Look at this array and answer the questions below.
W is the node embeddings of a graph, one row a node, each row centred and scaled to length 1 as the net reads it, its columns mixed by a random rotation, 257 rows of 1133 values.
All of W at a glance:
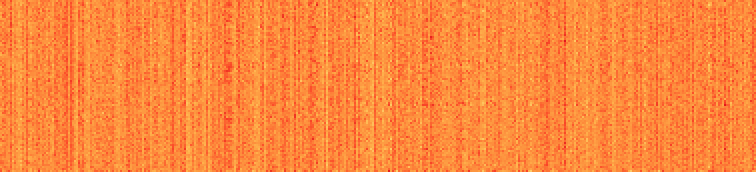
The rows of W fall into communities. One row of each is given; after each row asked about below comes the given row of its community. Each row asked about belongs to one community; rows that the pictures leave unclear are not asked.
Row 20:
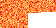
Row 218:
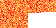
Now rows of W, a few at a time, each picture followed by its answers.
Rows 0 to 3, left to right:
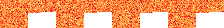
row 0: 20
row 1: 218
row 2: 20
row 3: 218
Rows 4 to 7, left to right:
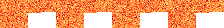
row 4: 218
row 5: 218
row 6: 218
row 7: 218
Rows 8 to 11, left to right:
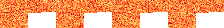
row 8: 218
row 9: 218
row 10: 218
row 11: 20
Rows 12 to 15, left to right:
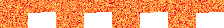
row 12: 218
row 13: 20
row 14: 20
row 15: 218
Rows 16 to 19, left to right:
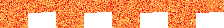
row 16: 20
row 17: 20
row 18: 20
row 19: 218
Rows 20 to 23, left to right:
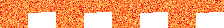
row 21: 20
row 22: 218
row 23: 218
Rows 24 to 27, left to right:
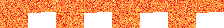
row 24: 218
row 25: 218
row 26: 218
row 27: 20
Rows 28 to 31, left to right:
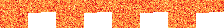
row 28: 20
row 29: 218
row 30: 218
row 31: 20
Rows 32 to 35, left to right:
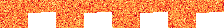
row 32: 218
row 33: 218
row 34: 20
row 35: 20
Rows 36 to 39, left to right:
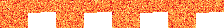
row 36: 218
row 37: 20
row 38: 20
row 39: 20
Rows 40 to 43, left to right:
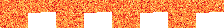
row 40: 20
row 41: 20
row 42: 20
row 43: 218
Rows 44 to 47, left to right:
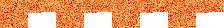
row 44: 218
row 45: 218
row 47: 218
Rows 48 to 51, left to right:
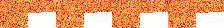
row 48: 218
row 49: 20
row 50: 20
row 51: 20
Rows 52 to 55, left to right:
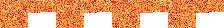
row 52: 20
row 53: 218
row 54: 20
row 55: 218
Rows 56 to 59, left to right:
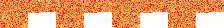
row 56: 20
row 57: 218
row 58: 20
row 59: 218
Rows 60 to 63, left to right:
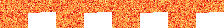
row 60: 20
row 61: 20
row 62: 20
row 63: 218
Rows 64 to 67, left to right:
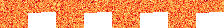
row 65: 20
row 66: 20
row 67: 218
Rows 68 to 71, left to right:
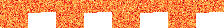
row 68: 20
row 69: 218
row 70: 20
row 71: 218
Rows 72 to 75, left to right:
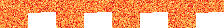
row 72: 218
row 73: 20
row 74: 20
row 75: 218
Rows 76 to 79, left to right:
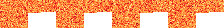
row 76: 20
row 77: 20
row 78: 218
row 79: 218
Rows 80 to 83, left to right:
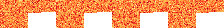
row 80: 218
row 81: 20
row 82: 20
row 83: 218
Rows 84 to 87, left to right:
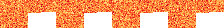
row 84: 218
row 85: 20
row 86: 20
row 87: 218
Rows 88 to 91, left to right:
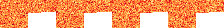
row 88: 20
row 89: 20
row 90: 20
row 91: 20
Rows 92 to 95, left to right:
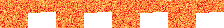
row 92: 20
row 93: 20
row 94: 218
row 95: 218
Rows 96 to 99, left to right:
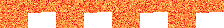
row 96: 218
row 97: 218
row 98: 218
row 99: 218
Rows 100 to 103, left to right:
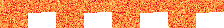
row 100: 218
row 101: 218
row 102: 218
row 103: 20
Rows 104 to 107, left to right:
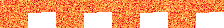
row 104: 218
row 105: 218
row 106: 218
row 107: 218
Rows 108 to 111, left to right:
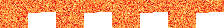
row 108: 20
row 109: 218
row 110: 20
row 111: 20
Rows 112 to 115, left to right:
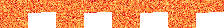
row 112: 218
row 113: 218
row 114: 218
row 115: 20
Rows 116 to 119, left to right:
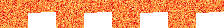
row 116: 218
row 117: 20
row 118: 20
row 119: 20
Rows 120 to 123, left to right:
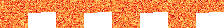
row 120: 218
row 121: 20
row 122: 218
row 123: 218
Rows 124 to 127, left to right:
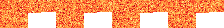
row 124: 20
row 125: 218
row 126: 218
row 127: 20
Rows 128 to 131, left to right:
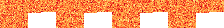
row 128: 218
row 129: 20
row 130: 20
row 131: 218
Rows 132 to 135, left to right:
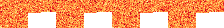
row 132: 20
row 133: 218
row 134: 20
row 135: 20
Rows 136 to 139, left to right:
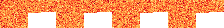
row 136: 20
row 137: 218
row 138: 20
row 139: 218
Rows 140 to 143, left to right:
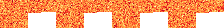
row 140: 218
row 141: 218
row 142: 20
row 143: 20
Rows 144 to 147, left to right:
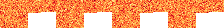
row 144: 20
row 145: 218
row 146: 218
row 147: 218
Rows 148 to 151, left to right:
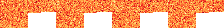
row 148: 218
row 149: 218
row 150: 218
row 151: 20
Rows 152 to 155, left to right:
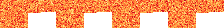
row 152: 20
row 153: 20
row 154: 20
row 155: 20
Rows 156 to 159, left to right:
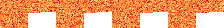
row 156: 20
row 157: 20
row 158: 20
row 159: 218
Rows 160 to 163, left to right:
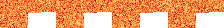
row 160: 20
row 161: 218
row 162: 218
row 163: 218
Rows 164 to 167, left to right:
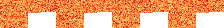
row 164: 20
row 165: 218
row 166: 20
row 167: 218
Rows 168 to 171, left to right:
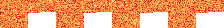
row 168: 20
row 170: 218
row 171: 20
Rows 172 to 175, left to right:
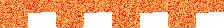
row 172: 218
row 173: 20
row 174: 218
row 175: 20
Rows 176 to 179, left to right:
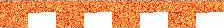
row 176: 20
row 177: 218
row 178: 218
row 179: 218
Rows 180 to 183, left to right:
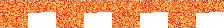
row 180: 218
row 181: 218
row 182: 218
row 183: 218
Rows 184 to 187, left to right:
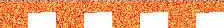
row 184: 218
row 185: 20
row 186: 20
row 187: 218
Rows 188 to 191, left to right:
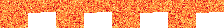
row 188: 20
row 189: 20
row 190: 218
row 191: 218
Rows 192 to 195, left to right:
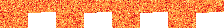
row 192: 218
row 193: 20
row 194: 20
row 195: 20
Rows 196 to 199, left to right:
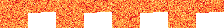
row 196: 218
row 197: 218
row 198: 20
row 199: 20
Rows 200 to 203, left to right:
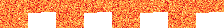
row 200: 218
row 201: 218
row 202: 20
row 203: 218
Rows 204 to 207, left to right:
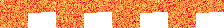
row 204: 218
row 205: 20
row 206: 20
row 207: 20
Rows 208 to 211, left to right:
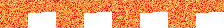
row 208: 20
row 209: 20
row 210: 218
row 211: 218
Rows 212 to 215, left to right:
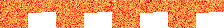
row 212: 20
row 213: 20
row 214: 218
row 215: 20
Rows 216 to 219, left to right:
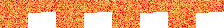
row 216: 20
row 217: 20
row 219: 20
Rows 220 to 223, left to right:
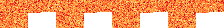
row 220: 218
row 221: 218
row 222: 20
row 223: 20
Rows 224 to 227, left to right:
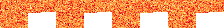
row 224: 20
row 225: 218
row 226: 218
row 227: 20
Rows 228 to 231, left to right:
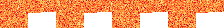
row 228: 20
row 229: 218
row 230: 20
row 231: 20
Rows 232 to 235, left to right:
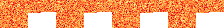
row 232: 218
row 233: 218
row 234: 20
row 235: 218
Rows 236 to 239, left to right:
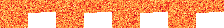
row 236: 20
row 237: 218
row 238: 20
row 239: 20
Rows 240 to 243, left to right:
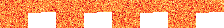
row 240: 20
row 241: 218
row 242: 218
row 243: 218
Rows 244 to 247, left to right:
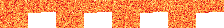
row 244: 218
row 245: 20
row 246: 218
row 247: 218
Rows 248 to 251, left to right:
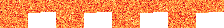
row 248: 20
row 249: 20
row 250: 218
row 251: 218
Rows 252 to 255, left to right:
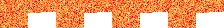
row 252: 218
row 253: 20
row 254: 20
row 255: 20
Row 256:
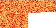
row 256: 20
